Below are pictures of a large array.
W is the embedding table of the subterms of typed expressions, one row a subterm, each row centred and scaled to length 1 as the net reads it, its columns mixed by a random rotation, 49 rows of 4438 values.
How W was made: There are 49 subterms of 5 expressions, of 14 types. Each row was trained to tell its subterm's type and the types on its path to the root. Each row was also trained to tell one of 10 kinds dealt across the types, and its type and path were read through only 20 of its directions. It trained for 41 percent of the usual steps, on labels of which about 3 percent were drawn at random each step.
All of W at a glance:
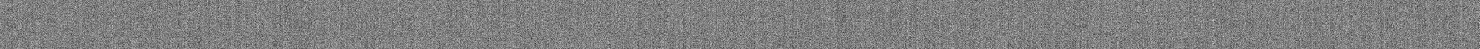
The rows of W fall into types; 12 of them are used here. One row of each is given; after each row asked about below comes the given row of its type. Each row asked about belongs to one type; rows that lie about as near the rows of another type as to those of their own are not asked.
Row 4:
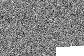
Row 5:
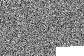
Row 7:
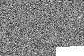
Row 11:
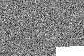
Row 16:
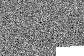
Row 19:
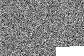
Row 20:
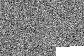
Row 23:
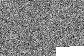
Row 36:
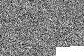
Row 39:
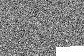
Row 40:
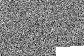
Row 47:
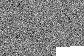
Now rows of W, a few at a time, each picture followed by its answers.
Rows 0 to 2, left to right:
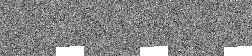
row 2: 23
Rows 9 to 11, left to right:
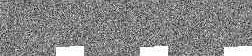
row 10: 36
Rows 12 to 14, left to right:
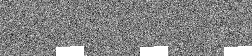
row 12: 40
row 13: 23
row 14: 5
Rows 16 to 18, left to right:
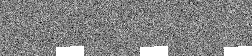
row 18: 19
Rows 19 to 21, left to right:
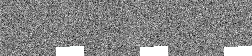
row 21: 5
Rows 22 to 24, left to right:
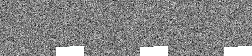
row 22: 23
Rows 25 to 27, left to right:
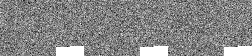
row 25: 20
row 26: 20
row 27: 20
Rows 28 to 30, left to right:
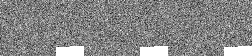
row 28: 23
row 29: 16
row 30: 20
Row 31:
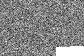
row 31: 47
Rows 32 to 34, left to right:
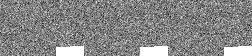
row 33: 4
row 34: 4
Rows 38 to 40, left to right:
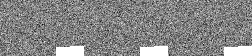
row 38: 47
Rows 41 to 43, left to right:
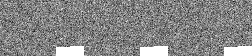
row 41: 47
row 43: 4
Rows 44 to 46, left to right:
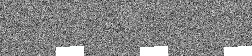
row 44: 5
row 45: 47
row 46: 19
